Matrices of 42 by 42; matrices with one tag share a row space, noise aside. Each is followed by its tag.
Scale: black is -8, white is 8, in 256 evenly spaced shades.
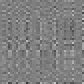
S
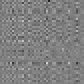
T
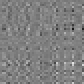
S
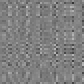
S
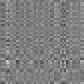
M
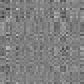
M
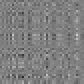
T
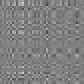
T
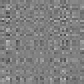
M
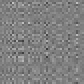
T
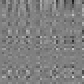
S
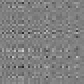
T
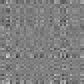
M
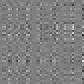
S
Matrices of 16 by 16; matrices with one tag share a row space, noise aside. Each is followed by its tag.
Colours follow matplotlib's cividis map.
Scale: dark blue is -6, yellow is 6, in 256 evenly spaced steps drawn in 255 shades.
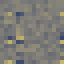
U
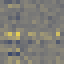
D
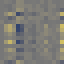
U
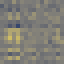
D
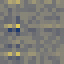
D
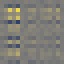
D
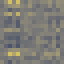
D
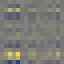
D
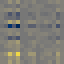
D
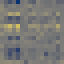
D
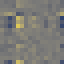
U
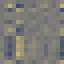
U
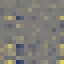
U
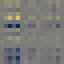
D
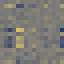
U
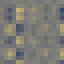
U
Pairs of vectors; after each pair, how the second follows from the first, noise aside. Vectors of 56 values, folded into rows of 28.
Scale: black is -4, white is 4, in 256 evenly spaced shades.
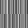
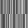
shuffled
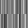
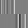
partly zeroed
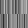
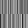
shuffled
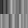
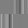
partly zeroed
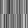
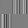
partly zeroed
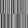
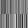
shuffled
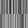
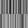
copied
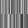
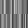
shuffled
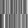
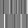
partly zeroed
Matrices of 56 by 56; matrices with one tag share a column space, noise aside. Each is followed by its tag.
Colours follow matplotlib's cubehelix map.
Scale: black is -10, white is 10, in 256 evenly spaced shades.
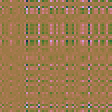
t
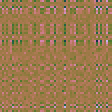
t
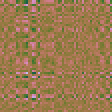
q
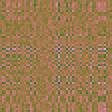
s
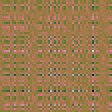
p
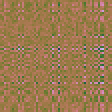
s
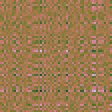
p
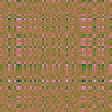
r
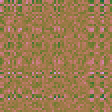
q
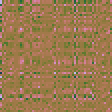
q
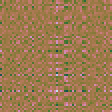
p
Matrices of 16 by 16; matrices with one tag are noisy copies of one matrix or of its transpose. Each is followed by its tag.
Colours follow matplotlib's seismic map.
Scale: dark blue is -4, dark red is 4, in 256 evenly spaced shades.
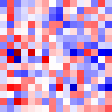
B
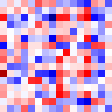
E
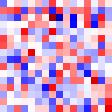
B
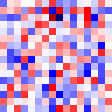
B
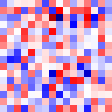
B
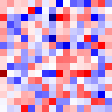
E
